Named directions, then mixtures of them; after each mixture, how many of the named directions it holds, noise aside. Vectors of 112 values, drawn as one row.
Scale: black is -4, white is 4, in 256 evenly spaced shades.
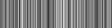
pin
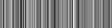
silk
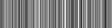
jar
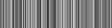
two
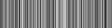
two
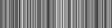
one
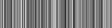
two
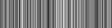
one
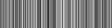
two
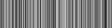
three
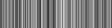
two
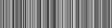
two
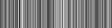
one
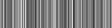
two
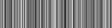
two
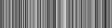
three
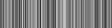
three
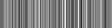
one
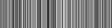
two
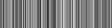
two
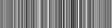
three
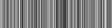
two
